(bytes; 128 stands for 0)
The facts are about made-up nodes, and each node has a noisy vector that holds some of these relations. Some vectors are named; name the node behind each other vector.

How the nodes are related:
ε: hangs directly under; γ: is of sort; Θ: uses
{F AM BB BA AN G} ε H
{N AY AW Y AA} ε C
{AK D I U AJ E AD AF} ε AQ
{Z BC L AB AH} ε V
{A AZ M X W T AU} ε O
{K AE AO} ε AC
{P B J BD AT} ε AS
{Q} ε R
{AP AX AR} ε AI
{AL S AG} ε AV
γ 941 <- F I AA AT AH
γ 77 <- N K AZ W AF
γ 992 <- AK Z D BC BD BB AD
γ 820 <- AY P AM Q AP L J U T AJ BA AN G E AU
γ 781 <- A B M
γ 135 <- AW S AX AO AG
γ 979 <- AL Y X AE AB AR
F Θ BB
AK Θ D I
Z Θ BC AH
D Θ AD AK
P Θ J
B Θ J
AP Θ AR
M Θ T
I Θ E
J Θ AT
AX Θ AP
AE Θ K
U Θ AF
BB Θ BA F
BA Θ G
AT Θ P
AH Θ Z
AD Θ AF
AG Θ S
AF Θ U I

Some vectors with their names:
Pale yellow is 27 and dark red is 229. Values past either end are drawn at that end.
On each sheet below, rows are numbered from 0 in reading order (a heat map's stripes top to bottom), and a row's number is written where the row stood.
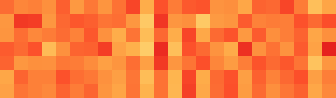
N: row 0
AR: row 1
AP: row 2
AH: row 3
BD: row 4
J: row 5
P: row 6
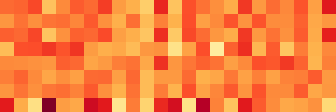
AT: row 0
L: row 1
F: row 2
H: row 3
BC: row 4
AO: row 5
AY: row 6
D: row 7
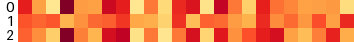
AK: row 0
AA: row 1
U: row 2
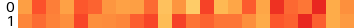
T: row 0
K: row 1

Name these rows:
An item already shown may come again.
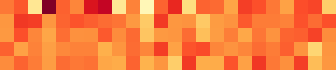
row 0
E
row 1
AR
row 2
S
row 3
BB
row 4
AU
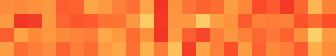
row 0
BC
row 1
AR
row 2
Z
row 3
BA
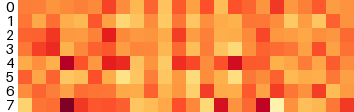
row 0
Q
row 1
B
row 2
AE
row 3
X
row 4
AJ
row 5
M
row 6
AU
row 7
AQ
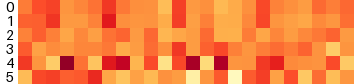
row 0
AL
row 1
AE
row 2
AW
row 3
Z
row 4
AF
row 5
O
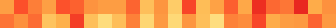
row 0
T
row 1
A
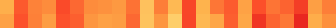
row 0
G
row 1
T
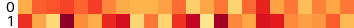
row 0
R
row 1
AD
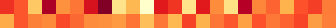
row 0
I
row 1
G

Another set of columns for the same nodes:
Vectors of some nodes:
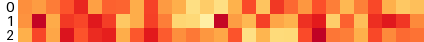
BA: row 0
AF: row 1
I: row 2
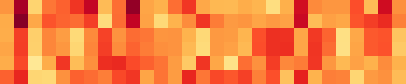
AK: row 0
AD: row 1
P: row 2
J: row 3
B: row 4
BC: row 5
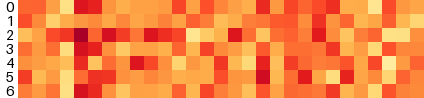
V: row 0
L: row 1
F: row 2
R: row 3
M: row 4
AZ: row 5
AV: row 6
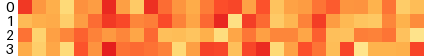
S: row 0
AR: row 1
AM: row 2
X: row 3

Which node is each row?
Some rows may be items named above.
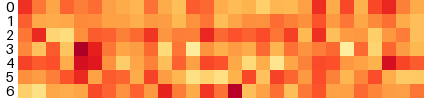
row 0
E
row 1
Q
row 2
BD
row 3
H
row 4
AQ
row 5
BA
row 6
AA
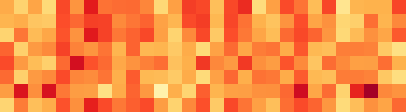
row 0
X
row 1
AL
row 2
AE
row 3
G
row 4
K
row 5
G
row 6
U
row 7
AE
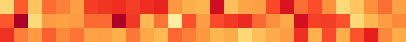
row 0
AT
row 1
Z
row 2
AJ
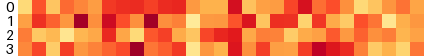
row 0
AT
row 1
BB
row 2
AW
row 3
AH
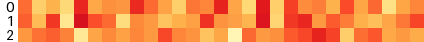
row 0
A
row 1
O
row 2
AP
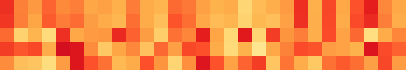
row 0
AJ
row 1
E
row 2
A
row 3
AQ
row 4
N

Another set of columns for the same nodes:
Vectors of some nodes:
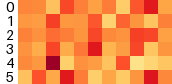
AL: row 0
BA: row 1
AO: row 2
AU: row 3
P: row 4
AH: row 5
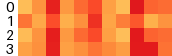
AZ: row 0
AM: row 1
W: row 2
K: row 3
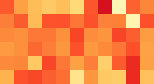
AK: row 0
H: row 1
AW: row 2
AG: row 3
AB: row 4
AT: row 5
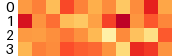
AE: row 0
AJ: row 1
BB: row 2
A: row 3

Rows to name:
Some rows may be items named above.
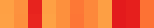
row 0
K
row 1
K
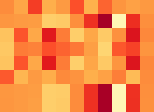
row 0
AP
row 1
U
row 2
AH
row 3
M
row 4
AH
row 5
BC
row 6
U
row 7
U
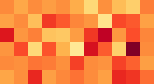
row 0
Z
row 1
X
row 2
E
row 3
I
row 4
AW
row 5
N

